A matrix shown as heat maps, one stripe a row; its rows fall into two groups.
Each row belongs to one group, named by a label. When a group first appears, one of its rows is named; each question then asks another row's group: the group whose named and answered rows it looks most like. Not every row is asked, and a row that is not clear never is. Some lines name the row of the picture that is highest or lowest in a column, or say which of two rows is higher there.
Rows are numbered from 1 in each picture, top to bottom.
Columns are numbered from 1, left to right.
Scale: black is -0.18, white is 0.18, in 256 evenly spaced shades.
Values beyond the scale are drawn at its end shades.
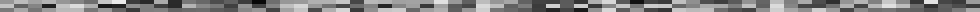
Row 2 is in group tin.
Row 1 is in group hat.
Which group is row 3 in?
hat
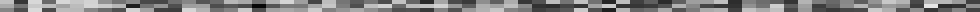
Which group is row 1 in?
tin
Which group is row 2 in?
hat
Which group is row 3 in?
tin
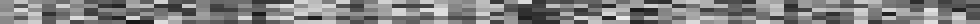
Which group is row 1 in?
hat
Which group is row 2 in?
tin
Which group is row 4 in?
hat
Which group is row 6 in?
hat
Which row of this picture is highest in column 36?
2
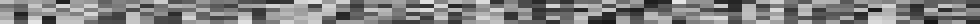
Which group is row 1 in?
hat
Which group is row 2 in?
tin
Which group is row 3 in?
hat
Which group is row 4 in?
tin
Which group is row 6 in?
tin
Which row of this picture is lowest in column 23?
2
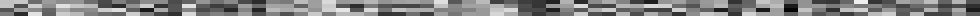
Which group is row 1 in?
hat
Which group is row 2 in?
tin
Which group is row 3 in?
hat
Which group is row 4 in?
tin
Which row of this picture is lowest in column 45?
3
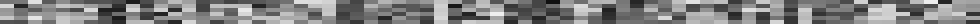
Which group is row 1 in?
hat
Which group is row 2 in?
tin
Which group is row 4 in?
tin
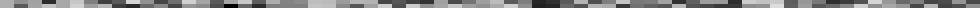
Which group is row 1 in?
tin
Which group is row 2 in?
hat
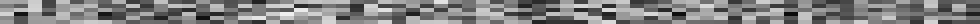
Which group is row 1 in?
hat
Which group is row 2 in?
tin
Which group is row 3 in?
hat
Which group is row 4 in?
tin
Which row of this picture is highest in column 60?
6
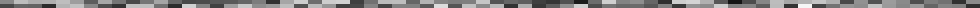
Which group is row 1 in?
hat
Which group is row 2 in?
tin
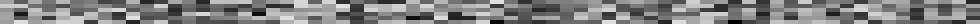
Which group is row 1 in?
tin
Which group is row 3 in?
hat
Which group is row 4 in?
tin
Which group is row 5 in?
tin
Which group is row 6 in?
hat
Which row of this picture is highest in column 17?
1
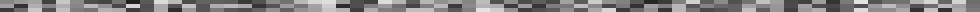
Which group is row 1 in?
hat
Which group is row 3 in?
hat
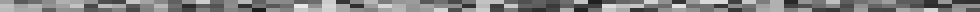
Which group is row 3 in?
hat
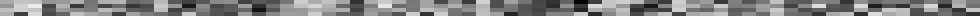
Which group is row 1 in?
hat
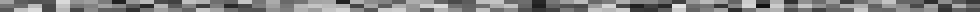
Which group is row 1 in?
tin
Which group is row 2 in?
hat
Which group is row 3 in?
hat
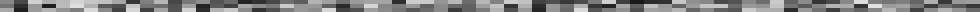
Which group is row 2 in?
tin
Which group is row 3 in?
tin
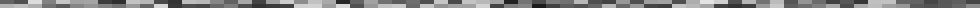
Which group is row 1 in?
tin
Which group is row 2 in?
hat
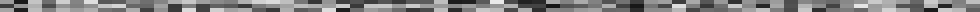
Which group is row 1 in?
tin
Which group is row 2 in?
hat
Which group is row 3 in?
tin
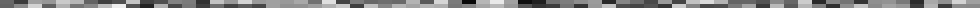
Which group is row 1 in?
tin
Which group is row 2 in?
hat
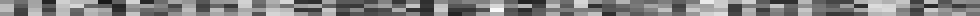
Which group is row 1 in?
tin
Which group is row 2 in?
tin
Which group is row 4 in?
tin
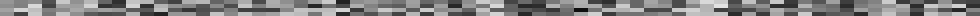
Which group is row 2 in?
tin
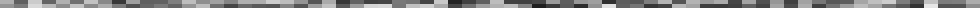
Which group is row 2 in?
hat
